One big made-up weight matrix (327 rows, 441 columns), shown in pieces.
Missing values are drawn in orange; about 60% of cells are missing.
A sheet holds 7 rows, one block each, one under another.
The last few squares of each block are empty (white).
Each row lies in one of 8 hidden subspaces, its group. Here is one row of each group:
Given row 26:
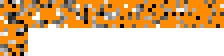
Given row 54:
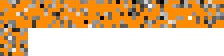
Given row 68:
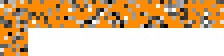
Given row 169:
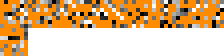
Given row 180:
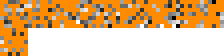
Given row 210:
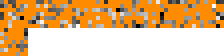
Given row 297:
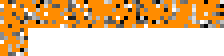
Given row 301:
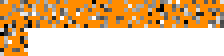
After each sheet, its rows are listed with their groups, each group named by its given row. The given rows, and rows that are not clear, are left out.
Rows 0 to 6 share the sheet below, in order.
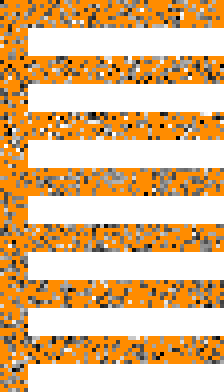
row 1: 54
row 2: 26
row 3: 297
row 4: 54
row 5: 210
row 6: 301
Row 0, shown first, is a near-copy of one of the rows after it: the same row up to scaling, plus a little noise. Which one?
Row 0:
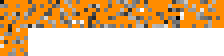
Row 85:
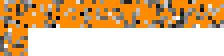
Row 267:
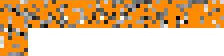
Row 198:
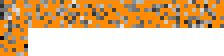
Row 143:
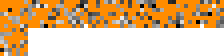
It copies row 267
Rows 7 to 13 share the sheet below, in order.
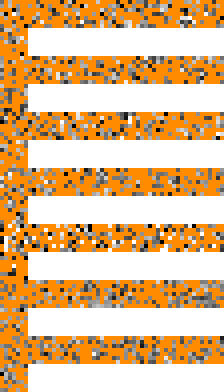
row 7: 54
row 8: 68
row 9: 26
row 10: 54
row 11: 210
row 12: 301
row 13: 210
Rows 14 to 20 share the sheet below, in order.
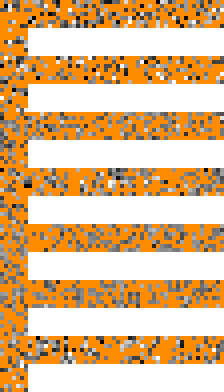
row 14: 54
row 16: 297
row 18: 297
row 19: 297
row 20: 301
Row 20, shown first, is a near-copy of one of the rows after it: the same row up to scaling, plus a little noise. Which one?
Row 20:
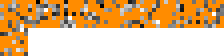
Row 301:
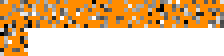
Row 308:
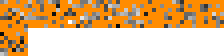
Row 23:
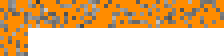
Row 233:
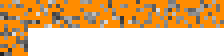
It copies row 23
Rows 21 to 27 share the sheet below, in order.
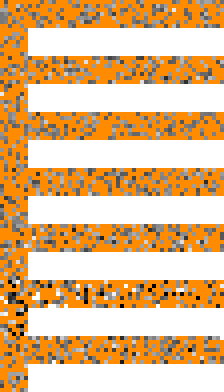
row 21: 68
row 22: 210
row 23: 301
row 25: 54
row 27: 210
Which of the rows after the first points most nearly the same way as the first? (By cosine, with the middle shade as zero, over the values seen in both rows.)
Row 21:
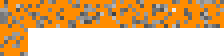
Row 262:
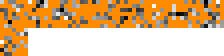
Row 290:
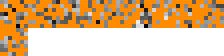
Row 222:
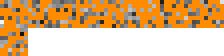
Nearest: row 290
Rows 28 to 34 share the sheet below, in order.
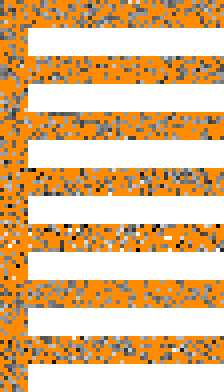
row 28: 54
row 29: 169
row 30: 169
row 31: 210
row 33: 26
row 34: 54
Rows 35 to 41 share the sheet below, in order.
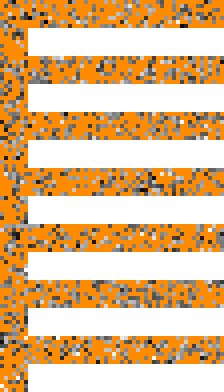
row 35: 180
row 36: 169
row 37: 26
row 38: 169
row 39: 210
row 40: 301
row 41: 297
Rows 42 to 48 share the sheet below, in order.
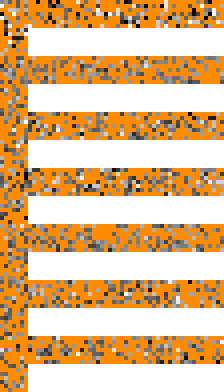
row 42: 180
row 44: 180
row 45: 169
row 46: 180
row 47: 169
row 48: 297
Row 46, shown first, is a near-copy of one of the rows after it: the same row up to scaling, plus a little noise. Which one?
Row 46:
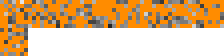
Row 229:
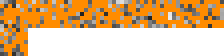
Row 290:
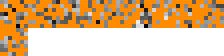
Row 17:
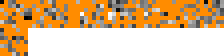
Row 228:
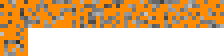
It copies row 228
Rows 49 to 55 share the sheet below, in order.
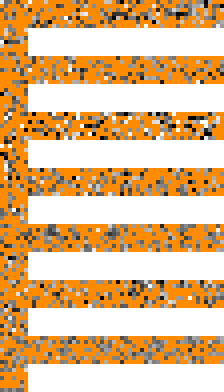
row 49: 297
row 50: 210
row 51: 26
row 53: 180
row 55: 210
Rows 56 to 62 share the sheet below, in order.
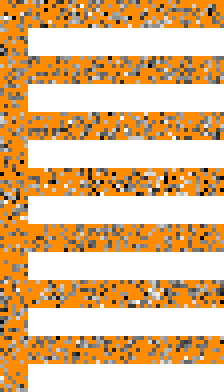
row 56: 180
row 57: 68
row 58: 68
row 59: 68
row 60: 26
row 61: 68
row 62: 297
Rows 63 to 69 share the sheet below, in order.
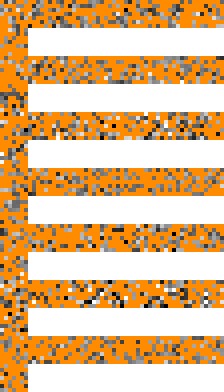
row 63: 180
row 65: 68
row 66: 54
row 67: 68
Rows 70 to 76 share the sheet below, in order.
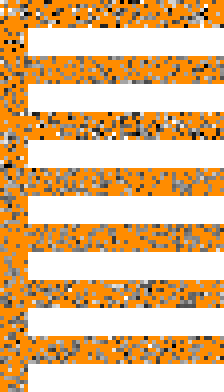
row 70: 54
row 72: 68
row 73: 210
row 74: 297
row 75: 68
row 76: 68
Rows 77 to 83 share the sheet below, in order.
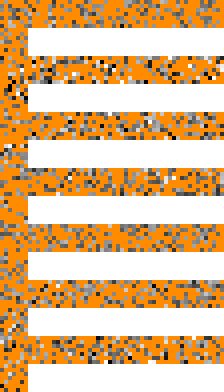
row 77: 169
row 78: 169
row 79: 68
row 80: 68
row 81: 68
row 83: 210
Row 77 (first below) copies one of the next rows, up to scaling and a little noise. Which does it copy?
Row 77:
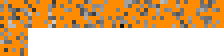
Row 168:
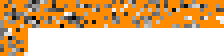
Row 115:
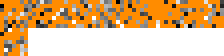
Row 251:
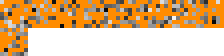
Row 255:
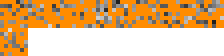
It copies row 251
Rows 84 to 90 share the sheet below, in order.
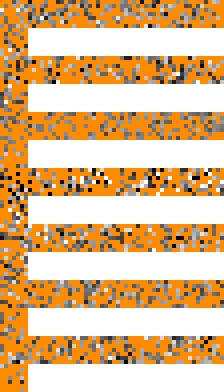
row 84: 180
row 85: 210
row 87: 169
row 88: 297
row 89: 169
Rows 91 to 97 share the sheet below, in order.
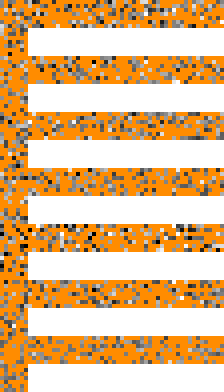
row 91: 68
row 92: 54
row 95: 26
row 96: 26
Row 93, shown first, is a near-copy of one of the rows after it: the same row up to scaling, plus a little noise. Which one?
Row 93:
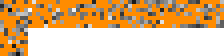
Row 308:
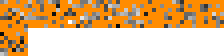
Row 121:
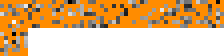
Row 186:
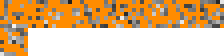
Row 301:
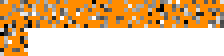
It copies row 301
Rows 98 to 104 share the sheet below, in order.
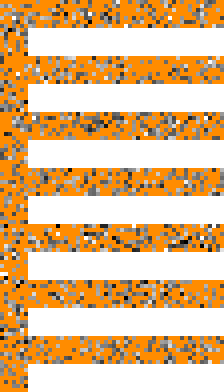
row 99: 301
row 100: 180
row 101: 301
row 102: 54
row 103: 68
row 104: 169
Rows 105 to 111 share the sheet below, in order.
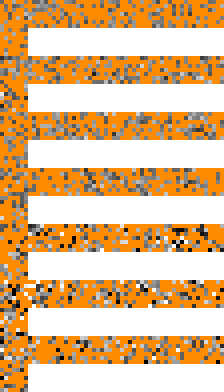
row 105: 26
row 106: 210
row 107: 54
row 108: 54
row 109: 297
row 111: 297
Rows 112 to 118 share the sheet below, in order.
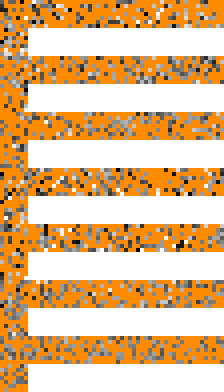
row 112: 68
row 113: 169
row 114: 301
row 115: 169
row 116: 297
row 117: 26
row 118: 54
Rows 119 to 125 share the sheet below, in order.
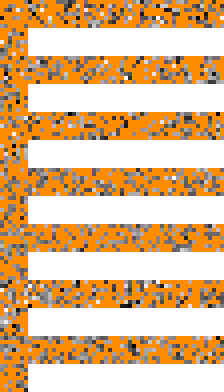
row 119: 54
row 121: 301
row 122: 68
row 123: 301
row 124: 26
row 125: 301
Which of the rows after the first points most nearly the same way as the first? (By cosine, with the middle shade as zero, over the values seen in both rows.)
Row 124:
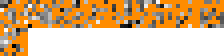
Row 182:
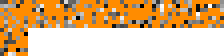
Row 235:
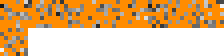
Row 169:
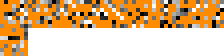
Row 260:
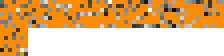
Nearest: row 235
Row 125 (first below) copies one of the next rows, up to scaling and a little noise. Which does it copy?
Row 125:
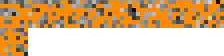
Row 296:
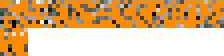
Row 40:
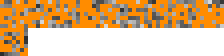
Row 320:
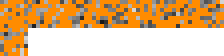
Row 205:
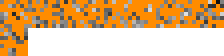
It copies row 205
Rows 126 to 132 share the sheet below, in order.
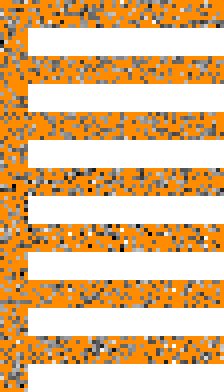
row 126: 297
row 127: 26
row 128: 54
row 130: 68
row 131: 68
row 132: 68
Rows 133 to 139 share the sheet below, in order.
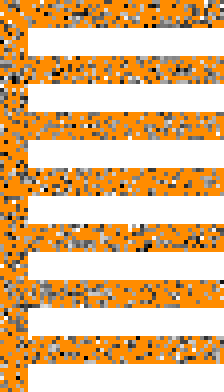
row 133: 297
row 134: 301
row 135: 26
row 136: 301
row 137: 54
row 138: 301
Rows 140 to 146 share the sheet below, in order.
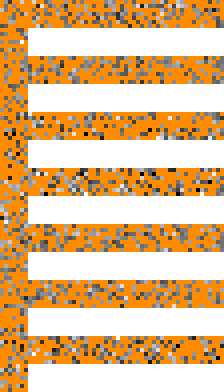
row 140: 26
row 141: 297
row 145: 68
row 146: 169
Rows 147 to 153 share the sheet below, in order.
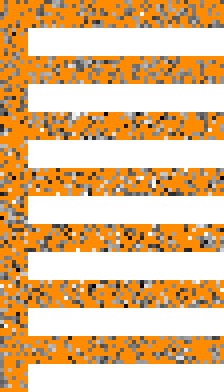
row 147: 210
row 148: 210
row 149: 54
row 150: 210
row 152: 54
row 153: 301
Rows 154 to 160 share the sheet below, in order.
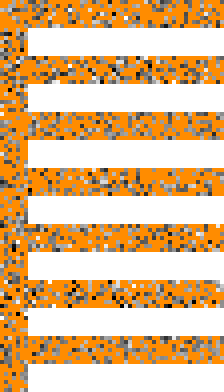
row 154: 68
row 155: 68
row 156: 169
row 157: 54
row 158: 301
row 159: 210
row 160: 26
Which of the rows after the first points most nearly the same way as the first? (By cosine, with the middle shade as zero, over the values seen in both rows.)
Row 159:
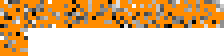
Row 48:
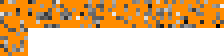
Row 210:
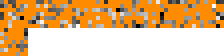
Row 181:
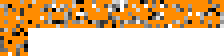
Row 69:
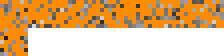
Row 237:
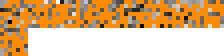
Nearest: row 237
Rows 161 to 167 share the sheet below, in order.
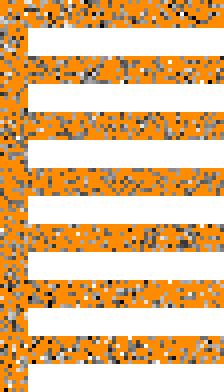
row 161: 54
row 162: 210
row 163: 54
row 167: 180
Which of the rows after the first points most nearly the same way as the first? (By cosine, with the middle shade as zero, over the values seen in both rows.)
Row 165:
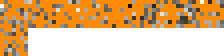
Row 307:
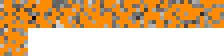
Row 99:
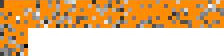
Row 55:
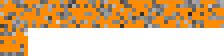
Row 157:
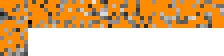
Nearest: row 157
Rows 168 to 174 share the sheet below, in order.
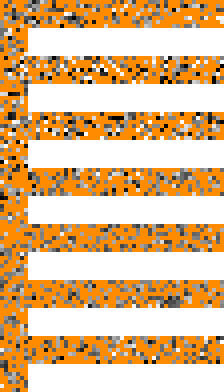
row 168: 169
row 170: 68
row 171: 26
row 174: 297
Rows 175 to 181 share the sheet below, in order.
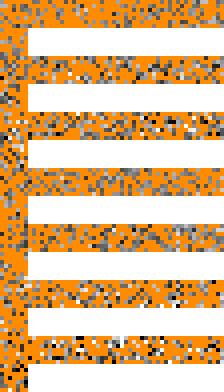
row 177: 54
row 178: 26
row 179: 26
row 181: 180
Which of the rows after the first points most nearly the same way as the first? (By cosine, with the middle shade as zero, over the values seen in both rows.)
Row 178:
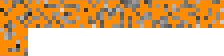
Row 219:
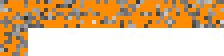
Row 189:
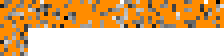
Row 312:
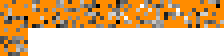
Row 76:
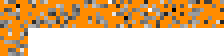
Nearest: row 219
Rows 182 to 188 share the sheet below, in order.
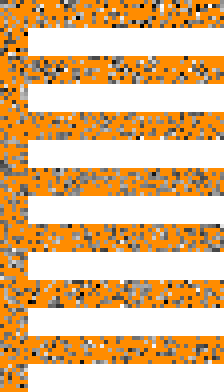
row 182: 180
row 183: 26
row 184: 297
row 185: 297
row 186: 301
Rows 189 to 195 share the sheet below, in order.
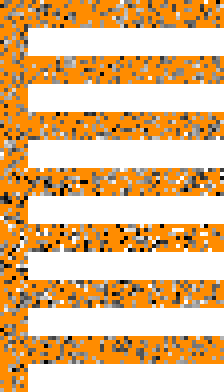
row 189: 297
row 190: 54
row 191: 297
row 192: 297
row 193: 297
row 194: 297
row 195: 301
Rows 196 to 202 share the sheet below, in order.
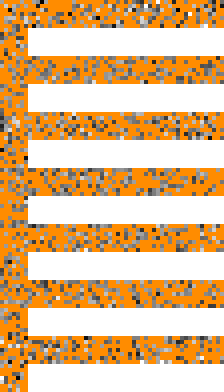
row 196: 26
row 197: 297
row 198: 210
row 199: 180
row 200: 210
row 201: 68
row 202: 297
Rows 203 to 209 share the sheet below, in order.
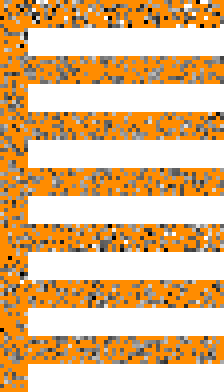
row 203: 180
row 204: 301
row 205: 301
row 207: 68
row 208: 210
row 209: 210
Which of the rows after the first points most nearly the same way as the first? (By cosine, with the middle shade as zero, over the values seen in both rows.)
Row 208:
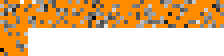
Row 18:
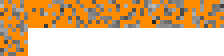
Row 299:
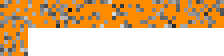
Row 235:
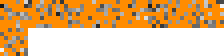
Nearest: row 18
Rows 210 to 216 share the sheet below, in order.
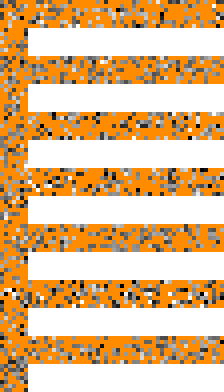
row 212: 169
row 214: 169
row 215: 54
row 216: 169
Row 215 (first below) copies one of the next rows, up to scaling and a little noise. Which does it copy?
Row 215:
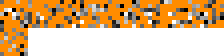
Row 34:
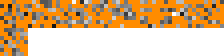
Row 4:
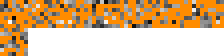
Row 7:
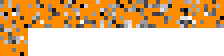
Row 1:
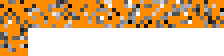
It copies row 7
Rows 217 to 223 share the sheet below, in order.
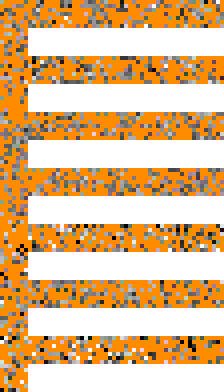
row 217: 297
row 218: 180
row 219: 68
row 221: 297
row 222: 301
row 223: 180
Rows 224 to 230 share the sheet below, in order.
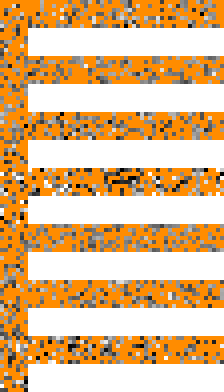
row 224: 169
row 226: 54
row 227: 297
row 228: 180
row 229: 180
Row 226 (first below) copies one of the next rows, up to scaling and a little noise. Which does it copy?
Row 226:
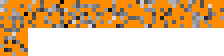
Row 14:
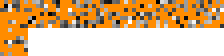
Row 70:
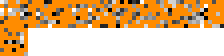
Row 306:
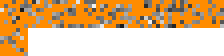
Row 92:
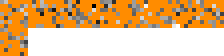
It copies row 70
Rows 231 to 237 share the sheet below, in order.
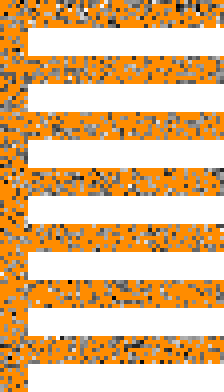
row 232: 301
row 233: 301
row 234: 169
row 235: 297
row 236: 301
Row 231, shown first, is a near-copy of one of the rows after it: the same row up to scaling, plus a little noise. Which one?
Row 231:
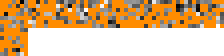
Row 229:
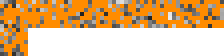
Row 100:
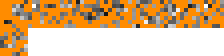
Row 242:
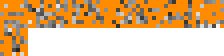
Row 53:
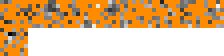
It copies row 242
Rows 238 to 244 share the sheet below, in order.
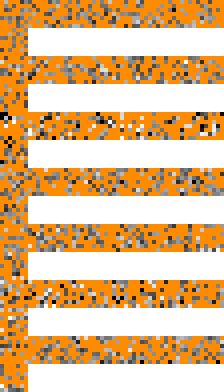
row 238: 68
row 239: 54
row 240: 54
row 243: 210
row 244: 297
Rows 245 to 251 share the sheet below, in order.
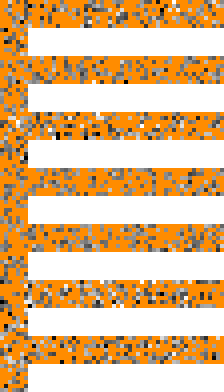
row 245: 26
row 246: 54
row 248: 26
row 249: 68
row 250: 54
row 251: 169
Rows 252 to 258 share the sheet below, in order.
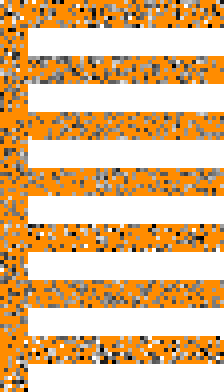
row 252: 169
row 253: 26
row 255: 169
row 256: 26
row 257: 54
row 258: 301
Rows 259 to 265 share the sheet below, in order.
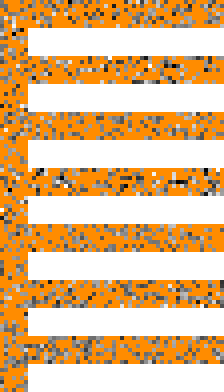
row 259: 301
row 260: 68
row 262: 297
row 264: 210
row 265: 54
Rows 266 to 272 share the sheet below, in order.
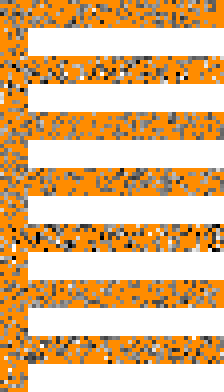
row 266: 26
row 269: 297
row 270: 301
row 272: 54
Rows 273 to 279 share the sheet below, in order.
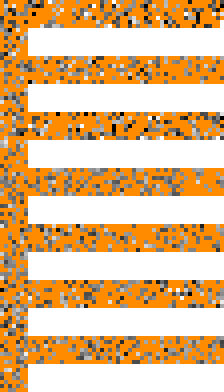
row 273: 54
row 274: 210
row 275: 297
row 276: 169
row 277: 180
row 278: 26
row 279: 68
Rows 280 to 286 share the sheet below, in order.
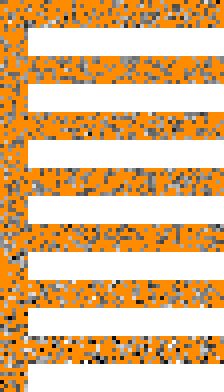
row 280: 297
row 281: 26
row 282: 26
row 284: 301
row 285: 210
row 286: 54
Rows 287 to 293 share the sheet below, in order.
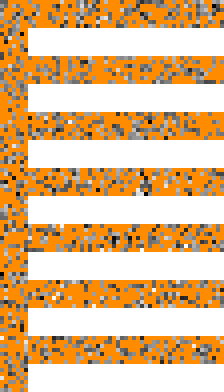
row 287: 210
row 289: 68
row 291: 297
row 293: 169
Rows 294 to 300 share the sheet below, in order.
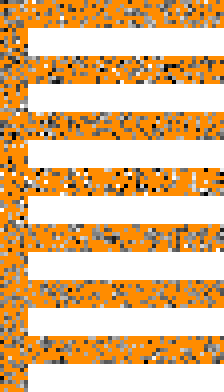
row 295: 68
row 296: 301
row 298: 297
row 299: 68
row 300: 297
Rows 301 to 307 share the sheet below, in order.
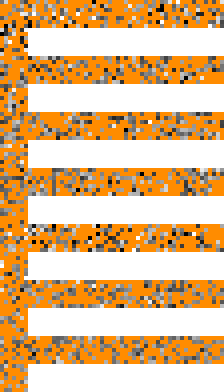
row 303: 68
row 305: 169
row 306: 54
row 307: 210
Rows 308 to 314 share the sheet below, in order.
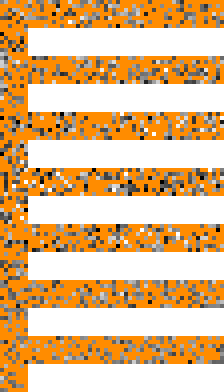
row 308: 301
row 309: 68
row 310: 297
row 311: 26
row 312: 180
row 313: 54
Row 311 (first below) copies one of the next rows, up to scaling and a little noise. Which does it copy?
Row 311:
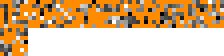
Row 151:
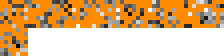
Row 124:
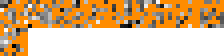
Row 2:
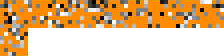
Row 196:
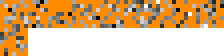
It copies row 2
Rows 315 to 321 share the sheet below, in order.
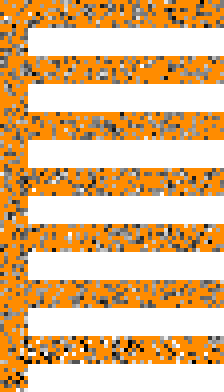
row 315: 26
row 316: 210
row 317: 297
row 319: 210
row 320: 301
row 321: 26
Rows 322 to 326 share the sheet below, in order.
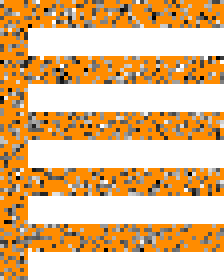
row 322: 301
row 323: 297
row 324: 68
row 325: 68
